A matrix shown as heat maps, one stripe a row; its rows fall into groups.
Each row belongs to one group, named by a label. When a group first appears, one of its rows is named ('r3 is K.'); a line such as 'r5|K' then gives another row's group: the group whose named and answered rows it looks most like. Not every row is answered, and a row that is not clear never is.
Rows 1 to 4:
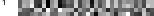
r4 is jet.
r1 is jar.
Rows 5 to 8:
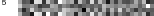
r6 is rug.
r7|jet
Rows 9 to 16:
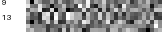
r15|rug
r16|rug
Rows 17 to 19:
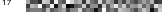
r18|jar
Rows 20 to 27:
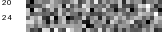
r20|jet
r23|rug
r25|rug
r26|jet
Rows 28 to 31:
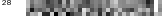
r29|rug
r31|jar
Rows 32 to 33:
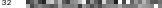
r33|rug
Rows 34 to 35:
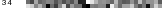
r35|rug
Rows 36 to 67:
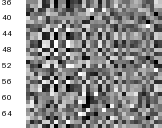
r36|jar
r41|rug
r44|jar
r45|jar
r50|rug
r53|rug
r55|jar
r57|jar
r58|jar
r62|rug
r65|rug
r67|jar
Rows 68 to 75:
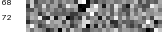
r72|jar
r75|rug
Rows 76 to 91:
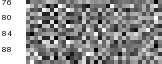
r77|rug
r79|jar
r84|jet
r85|jar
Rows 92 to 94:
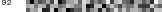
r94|jar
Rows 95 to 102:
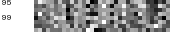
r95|rug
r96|jet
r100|jet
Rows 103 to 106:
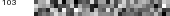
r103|jar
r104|rug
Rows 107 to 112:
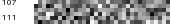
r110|jet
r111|jar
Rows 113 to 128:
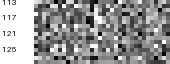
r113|rug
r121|jet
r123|rug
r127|rug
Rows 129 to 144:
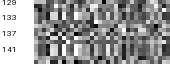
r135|rug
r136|jet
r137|jar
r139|rug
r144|jar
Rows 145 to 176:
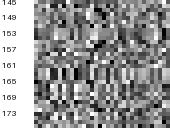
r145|rug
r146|jar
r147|jet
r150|jar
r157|rug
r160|jet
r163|jar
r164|jar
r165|jet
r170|jar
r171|rug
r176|jet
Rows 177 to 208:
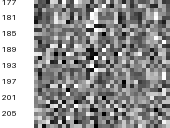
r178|jet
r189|jet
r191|jet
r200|rug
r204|rug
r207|jar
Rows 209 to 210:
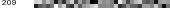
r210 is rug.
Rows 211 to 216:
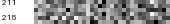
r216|rug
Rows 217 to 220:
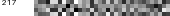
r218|rug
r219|jar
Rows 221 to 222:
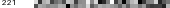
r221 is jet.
